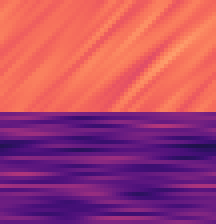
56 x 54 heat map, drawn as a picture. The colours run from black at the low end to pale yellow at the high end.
The table splits into 2 rows of 1 panel. Panel 1,1: high, slanting up to the right, faint in contrast. Panel 2,1: low, streaked across.
